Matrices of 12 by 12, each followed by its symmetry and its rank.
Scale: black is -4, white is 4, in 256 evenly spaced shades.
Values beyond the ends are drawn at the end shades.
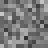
neither, full rank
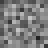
symmetric, full rank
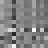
neither, rank two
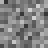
neither, full rank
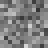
neither, full rank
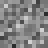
symmetric, full rank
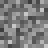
symmetric, full rank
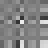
symmetric, rank one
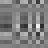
neither, rank one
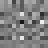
neither, rank two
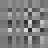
neither, rank one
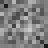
symmetric, full rank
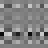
neither, rank one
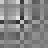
symmetric, rank one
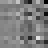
neither, rank two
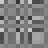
symmetric, rank one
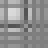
symmetric, rank one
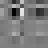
neither, rank one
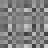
symmetric, rank one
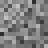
symmetric, full rank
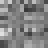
neither, rank two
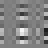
neither, rank one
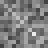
symmetric, full rank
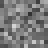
neither, full rank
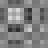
symmetric, rank one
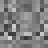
neither, rank two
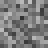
neither, full rank
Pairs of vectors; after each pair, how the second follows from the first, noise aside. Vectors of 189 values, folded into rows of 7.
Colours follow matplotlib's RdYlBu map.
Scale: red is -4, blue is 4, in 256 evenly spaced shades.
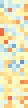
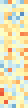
wrapped around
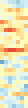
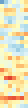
wrapped around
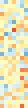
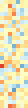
wrapped around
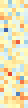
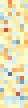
negated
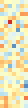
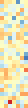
wrapped around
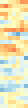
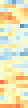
wrapped around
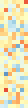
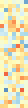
negated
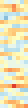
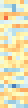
negated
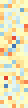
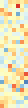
wrapped around
